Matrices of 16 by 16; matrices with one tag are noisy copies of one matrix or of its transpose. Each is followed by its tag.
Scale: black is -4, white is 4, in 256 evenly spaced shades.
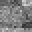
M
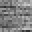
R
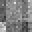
M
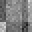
M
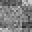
M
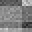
M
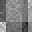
M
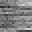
R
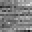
R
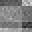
M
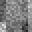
M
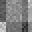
M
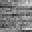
R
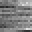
R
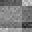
M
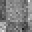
M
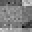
M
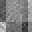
M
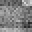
M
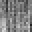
R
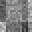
M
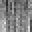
R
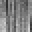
R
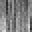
R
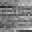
R
